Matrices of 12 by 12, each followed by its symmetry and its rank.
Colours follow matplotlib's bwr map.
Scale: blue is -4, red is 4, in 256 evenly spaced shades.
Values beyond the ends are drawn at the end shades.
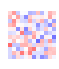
neither, full rank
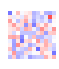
neither, full rank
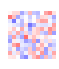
neither, full rank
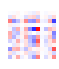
neither, rank two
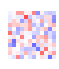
neither, full rank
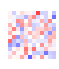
neither, full rank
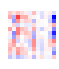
neither, rank two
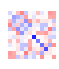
symmetric, full rank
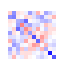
symmetric, full rank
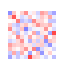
symmetric, full rank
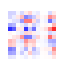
neither, rank two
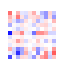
neither, rank two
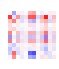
neither, rank two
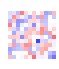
symmetric, full rank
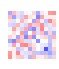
symmetric, full rank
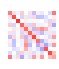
symmetric, full rank
